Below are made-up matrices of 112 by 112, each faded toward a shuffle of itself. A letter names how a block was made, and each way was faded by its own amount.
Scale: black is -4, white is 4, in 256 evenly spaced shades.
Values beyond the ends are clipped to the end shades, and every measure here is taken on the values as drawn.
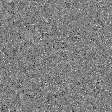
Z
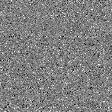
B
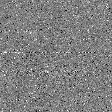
B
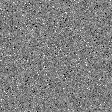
Z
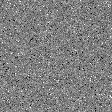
Z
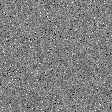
Z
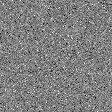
Z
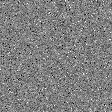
Z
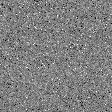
Z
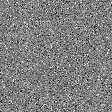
Z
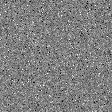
Z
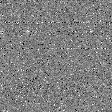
B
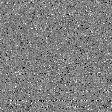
B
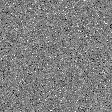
Z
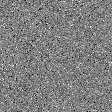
Z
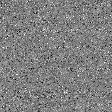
B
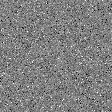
Z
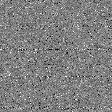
B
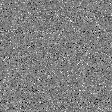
B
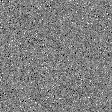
Z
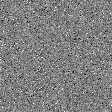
Z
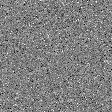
Z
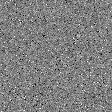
Z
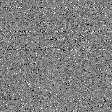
B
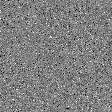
Z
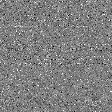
B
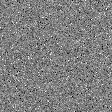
Z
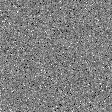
Z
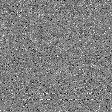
B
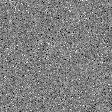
Z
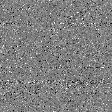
B
